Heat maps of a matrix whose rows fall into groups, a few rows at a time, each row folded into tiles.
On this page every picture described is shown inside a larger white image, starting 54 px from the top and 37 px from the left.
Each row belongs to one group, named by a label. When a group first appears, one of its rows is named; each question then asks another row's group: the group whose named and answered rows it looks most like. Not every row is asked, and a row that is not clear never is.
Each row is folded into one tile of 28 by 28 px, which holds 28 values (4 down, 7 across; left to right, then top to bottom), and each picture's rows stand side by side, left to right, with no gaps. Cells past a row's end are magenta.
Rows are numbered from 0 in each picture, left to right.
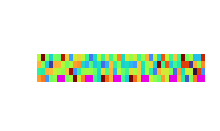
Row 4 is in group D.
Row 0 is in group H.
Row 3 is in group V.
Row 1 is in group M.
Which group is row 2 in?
V
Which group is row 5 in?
H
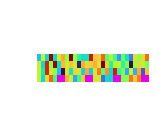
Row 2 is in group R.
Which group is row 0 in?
D
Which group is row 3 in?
V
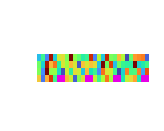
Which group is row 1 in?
H
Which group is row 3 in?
M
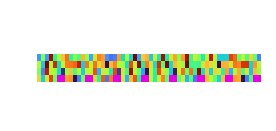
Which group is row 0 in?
D
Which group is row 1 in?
R
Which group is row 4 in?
D
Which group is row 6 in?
H
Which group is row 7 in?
R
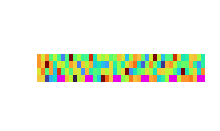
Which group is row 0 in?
R
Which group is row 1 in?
H
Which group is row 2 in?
V
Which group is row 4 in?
H
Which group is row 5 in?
M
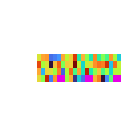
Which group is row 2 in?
R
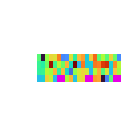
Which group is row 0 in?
M
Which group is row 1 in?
D
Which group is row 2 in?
R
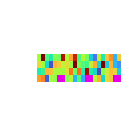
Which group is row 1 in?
R
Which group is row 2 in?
D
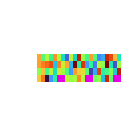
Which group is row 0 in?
R
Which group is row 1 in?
D
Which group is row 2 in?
M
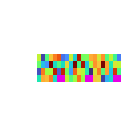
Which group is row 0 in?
M
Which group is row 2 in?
R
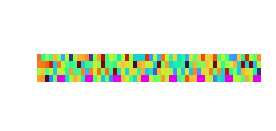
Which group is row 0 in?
R
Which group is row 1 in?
M
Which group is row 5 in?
V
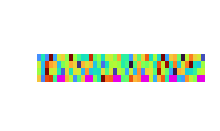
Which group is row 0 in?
D
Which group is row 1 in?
H
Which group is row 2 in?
V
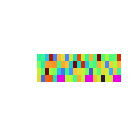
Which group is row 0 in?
D
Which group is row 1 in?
D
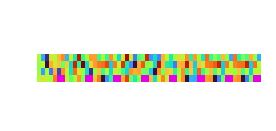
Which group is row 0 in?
V
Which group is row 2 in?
R
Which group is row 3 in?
H
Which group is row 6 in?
R
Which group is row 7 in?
R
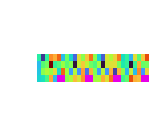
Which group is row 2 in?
V
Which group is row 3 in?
V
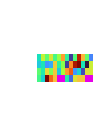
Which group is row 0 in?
V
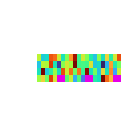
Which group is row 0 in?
M
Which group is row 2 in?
V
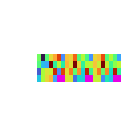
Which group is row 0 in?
M
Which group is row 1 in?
R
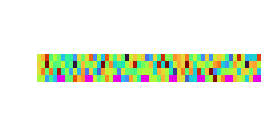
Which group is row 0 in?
R
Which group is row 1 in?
V
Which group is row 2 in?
D
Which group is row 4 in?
D
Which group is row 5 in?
R
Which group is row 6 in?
M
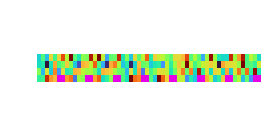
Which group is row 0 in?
V
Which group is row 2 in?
H
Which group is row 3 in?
V
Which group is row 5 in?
R
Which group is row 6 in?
H
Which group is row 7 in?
R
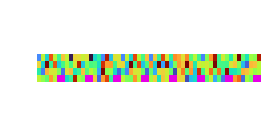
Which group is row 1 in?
M
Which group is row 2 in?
D
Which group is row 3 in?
D
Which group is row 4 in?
D
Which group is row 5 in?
R
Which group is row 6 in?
R
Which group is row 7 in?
H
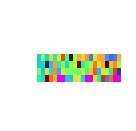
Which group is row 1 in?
M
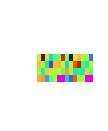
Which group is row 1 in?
M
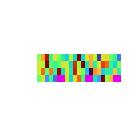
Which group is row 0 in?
R
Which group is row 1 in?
D
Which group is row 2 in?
M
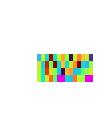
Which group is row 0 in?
D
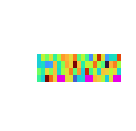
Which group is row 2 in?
H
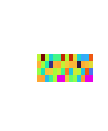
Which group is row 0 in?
H
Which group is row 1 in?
H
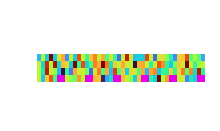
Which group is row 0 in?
D
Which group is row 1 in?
D
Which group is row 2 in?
R
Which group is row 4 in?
M
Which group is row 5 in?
R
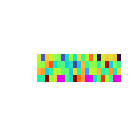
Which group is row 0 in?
M
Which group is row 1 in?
V
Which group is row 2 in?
M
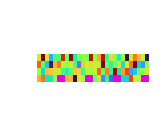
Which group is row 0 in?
H
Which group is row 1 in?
H
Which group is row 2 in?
R
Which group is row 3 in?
M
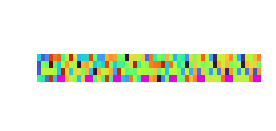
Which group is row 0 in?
M
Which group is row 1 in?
H
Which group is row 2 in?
M
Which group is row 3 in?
M
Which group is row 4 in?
R
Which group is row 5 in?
V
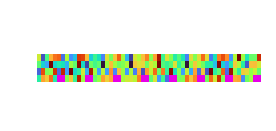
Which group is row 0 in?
M
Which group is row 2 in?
V
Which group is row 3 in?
V
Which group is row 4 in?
R
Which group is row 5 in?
V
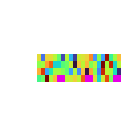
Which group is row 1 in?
V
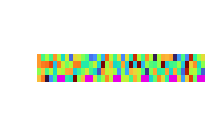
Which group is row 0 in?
R
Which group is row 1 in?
M
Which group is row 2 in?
D
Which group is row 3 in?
D
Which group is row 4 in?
M
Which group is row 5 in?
D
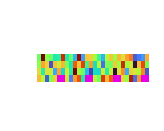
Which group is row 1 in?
D
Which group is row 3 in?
H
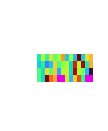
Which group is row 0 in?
V
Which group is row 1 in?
D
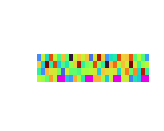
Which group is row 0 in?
D
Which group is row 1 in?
M
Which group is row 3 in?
R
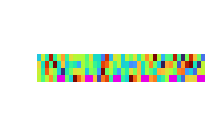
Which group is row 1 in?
V
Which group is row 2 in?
D
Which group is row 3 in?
V
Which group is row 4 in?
H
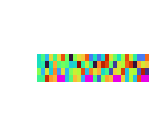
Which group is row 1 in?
M
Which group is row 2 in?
M
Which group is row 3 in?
H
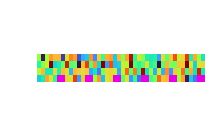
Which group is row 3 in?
R
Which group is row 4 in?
V
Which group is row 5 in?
R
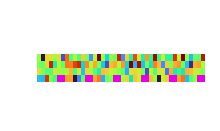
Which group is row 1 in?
R
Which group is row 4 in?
H
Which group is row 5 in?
H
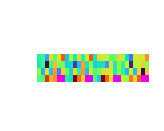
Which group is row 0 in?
V
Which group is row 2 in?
V
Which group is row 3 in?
V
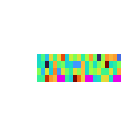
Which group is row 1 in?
V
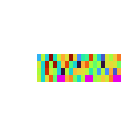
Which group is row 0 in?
D
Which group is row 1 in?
H
